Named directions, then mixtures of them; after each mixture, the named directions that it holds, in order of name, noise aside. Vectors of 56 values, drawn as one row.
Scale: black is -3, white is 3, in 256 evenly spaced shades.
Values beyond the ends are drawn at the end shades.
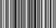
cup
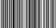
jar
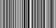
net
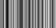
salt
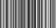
cup, net, salt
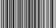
jar, net, salt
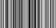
cup, jar, salt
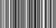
cup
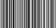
jar, net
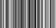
cup, salt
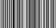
jar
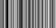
salt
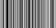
jar, net, salt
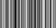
cup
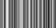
salt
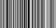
net, salt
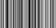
cup, jar, salt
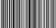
jar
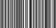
net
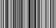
cup, jar, salt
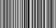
net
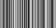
cup, net, salt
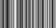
cup, salt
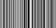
net
